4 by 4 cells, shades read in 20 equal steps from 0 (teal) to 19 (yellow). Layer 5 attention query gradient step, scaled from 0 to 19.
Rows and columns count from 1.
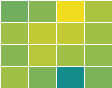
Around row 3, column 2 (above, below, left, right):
15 9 10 12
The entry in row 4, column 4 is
9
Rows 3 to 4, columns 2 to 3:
14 12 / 9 0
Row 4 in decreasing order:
12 9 9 0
